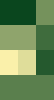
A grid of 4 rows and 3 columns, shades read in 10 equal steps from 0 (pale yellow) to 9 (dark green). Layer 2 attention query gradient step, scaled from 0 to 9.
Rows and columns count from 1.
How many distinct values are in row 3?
3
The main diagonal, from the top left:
9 4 8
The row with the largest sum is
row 1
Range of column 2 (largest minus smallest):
8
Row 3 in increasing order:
0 1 8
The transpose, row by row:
9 4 0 6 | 9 4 1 6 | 5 7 8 6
